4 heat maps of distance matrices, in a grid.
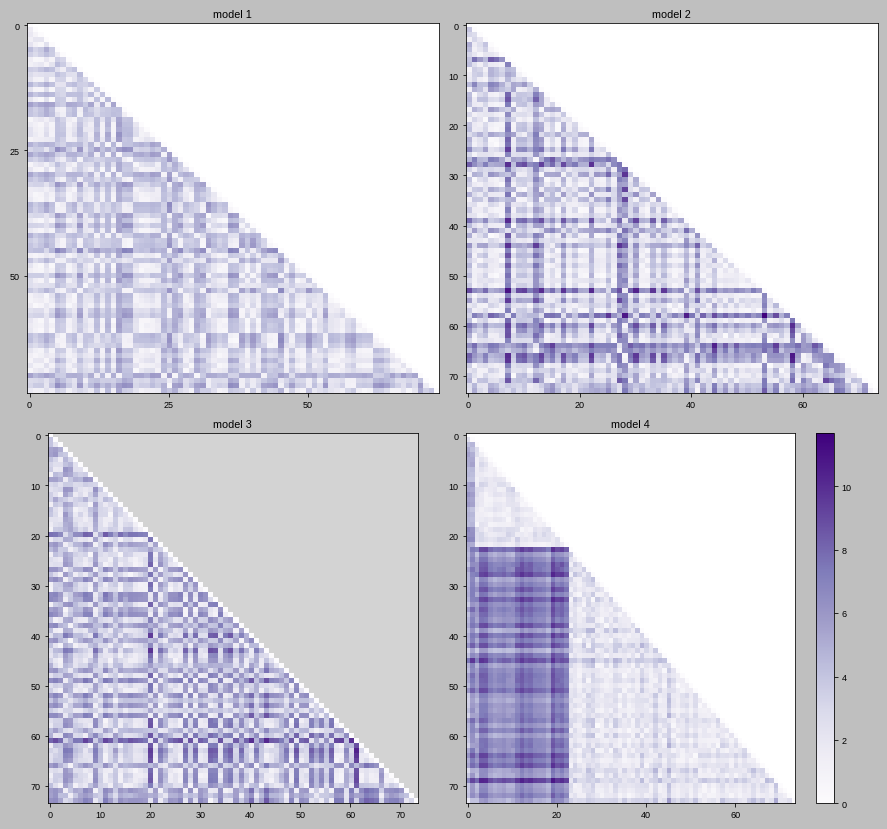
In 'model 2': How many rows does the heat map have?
74
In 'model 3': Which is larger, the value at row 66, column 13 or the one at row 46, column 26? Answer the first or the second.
the second
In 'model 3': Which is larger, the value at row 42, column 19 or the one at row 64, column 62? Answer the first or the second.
the first
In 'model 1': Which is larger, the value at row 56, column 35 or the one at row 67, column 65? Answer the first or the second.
the second
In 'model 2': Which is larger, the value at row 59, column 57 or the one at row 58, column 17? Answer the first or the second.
the second
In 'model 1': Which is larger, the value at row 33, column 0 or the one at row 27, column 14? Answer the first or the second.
the second
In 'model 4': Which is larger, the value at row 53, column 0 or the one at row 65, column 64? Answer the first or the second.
the first
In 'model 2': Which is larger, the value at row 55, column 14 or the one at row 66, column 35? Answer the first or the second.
the second
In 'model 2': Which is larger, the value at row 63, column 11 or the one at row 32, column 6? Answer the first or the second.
the first
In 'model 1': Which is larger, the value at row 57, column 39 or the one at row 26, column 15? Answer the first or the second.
the second
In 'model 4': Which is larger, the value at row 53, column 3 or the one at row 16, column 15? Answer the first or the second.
the first
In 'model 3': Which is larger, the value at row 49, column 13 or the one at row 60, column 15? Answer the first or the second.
the first
